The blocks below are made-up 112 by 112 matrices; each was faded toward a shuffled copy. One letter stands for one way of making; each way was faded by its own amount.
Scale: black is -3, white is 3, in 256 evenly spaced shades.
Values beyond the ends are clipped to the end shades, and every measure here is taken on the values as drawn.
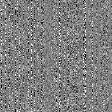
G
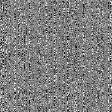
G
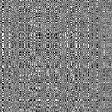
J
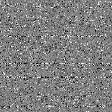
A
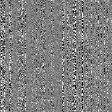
G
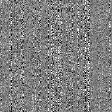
G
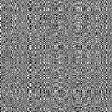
J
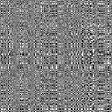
J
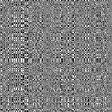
J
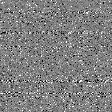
A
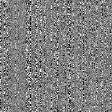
G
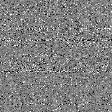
A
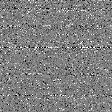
A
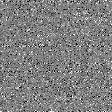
A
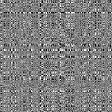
J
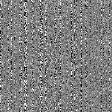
G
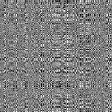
J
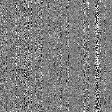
G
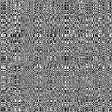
J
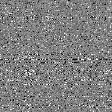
A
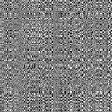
J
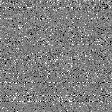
A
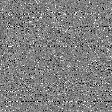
A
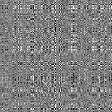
J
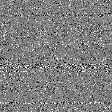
A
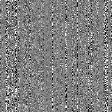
G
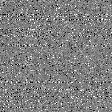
A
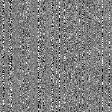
G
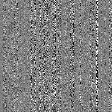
G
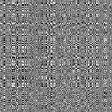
J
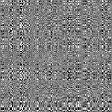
J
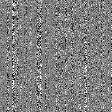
G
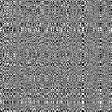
J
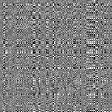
J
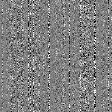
G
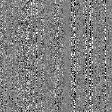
G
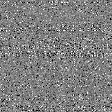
A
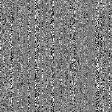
G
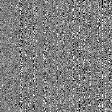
G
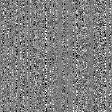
G
